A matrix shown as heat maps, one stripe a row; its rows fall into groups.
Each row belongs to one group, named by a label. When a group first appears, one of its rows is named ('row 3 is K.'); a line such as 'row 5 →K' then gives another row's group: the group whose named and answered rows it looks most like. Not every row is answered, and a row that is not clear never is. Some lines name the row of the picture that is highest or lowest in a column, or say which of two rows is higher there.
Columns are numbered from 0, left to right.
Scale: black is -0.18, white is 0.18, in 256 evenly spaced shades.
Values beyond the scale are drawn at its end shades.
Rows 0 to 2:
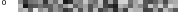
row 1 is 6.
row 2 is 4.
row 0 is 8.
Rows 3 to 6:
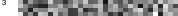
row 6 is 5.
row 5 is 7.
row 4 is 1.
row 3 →8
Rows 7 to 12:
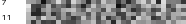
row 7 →1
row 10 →6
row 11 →4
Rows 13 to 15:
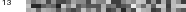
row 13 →1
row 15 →4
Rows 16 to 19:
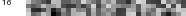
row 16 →1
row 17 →8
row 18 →6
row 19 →6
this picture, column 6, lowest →19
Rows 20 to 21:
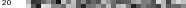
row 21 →7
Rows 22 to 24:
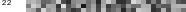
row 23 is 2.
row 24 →4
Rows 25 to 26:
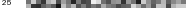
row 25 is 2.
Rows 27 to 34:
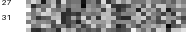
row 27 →2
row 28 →5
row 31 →1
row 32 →8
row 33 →6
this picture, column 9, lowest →30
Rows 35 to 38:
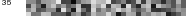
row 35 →8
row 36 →2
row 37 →2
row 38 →6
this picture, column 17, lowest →35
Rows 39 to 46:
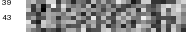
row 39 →2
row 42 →7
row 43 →2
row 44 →7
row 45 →4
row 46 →1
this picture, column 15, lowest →41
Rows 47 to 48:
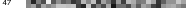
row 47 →8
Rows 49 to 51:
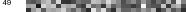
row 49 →8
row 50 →7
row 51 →2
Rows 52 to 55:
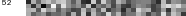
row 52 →2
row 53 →5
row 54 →4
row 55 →1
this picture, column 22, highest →54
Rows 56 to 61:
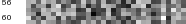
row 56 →4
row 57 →1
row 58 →7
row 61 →4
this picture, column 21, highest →57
